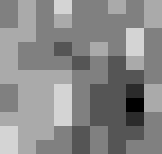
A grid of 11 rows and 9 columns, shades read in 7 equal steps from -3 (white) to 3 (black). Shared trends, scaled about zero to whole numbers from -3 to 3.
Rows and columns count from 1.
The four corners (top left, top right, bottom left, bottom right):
0 -1 -2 0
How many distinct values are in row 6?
3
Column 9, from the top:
-1 -1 0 0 0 0 -1 -1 0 0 0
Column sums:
-9 -9 -5 -9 3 2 6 4 -4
